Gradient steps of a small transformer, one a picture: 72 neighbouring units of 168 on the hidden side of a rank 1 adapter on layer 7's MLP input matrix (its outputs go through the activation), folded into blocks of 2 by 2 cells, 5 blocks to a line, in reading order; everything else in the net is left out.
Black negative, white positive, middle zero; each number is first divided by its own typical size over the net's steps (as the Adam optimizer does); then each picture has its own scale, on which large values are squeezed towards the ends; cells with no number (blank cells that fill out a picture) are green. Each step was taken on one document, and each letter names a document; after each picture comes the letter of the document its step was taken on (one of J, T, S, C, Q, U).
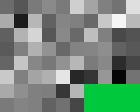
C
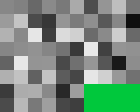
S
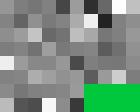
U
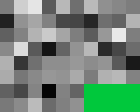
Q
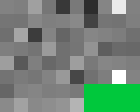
U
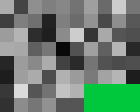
S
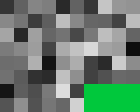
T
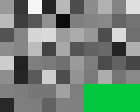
Q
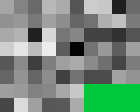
C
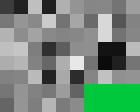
Q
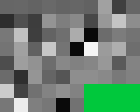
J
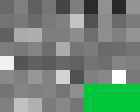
U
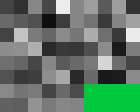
Q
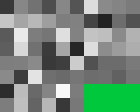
J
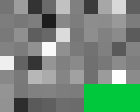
U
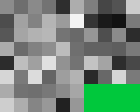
T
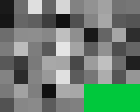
Q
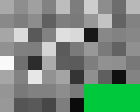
U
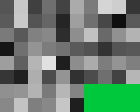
T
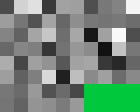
Q
